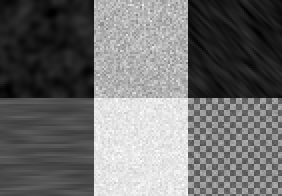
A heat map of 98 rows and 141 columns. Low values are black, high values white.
It is made of 2 by 3 panels. Panel 1,1: very low, blotchy, faint in contrast. Panel 1,2: high, fine-grained. Panel 1,3: very low, slanting down to the right, faint in contrast. Panel 2,1: low, streaked across, faint in contrast. Panel 2,2: very high, fine-grained, faint in contrast. Panel 2,3: middling, checkered, strong in contrast.
